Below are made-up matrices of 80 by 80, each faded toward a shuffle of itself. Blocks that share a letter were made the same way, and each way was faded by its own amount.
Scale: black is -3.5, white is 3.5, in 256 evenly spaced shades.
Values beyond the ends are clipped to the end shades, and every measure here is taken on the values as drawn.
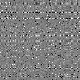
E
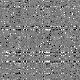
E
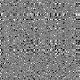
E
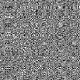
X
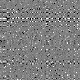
E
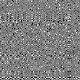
E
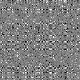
E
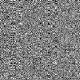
X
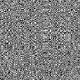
X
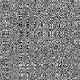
X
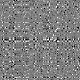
E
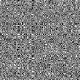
X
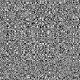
X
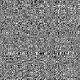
X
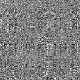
X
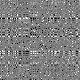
E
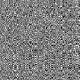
X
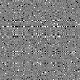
E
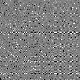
E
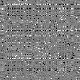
E
